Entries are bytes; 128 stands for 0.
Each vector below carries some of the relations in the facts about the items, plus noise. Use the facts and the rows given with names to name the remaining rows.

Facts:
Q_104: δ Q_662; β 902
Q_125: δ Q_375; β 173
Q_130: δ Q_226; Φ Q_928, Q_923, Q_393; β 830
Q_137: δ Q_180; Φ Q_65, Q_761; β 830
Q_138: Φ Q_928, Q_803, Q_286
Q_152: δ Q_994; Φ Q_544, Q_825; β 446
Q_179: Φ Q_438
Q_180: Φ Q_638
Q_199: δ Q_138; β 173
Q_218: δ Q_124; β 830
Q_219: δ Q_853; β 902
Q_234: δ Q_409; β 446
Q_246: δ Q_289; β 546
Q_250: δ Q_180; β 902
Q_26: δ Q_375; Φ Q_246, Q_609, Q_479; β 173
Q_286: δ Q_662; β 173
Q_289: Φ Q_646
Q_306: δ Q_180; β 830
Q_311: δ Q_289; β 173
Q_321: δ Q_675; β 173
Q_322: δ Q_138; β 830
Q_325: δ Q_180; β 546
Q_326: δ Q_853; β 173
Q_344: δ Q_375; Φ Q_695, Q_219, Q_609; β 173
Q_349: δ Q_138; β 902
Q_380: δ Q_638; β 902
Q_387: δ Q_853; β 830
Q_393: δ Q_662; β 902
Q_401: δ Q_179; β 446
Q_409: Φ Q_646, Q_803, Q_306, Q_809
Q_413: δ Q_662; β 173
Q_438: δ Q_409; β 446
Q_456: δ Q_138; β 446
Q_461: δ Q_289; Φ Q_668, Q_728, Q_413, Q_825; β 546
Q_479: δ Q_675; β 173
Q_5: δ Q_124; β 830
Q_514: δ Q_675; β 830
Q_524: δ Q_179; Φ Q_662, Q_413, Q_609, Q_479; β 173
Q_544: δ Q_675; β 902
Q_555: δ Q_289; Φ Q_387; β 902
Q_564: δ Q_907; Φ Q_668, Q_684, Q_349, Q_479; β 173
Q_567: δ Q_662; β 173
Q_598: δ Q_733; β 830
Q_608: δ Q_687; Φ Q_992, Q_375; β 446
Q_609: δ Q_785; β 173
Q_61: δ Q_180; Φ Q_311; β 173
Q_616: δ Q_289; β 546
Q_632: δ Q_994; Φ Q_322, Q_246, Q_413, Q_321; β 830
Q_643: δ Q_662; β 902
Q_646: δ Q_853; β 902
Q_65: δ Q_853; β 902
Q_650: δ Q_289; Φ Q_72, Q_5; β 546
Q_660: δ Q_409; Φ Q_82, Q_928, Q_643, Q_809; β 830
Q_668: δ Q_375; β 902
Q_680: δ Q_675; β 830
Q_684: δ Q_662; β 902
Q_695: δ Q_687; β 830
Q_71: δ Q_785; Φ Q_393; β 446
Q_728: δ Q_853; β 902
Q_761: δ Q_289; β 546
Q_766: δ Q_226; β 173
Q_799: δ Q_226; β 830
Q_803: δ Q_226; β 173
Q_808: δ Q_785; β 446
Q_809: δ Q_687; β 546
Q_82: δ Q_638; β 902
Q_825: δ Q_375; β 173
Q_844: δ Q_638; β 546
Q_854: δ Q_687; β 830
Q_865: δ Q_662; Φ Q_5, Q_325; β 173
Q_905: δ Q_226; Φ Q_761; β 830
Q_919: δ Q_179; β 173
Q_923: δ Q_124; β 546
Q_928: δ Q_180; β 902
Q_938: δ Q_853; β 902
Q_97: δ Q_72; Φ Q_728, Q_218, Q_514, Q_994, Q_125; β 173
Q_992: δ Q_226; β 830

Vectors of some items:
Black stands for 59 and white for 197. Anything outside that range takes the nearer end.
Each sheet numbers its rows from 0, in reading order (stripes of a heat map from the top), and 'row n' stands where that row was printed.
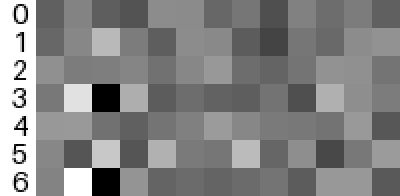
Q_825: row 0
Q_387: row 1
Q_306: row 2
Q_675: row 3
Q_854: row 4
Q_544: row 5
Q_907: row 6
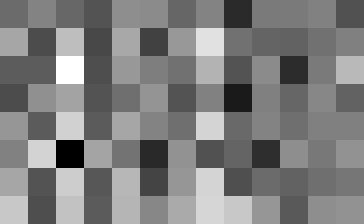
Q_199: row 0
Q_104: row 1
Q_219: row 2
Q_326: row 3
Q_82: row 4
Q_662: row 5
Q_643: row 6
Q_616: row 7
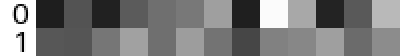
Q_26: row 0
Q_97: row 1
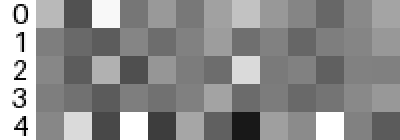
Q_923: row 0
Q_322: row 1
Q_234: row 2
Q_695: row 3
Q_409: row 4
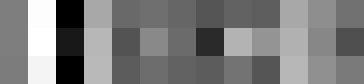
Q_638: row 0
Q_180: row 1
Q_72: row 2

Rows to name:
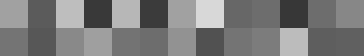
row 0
Q_684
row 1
Q_865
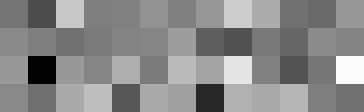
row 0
Q_152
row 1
Q_514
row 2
Q_246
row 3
Q_905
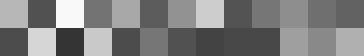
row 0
Q_393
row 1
Q_853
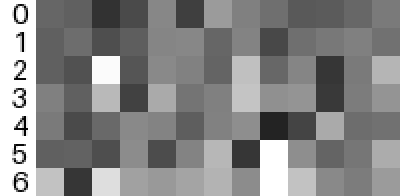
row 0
Q_413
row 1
Q_321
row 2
Q_728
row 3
Q_668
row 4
Q_286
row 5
Q_632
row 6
Q_650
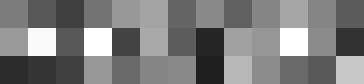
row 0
Q_311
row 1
Q_138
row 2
Q_564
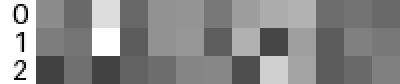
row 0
Q_608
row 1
Q_646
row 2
Q_344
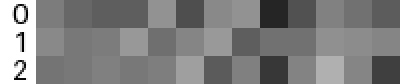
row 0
Q_567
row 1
Q_5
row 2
Q_803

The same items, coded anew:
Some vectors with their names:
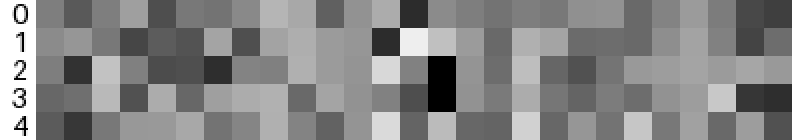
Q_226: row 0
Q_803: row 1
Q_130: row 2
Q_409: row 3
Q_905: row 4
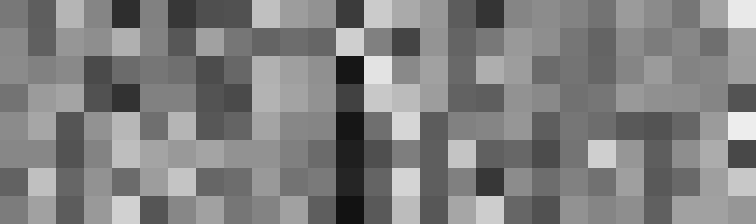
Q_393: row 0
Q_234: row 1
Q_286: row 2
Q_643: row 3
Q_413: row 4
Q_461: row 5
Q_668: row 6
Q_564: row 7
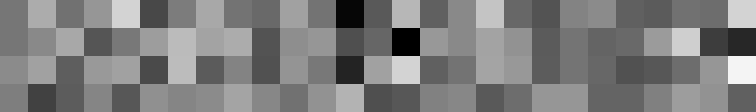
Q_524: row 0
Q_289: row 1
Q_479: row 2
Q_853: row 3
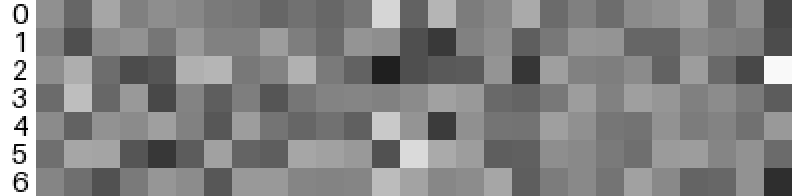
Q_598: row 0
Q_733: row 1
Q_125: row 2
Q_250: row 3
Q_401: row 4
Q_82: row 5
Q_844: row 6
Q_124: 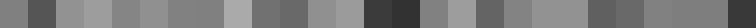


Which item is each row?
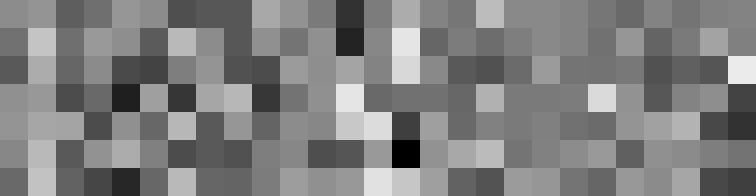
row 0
Q_567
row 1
Q_349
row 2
Q_219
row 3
Q_650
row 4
Q_306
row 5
Q_61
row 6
Q_646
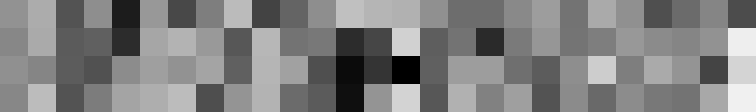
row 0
Q_325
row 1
Q_728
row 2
Q_97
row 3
Q_825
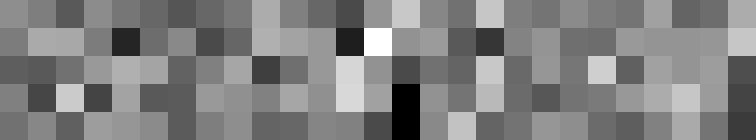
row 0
Q_766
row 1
Q_928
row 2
Q_137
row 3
Q_660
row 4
Q_180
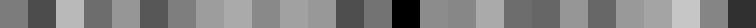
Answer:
Q_138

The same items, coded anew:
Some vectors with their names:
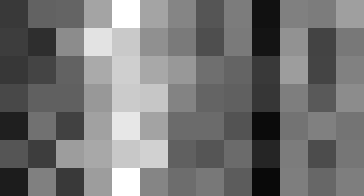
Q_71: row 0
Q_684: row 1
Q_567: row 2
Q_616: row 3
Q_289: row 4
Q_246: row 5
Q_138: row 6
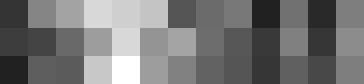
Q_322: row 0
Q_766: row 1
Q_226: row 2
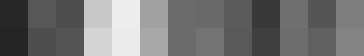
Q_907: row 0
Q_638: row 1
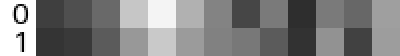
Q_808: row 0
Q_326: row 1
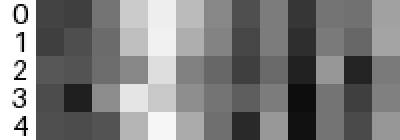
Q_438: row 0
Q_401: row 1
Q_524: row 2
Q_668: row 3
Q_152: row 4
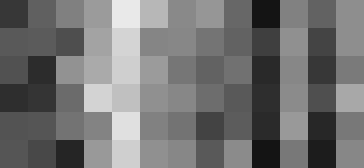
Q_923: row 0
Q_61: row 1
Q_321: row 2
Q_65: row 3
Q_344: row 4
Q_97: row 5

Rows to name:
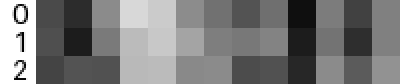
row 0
Q_349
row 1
Q_825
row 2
Q_555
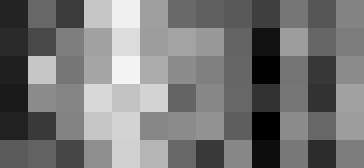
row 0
Q_179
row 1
Q_286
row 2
Q_130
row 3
Q_387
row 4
Q_646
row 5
Q_461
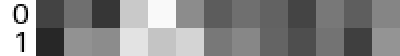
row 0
Q_180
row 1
Q_5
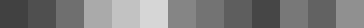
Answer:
Q_761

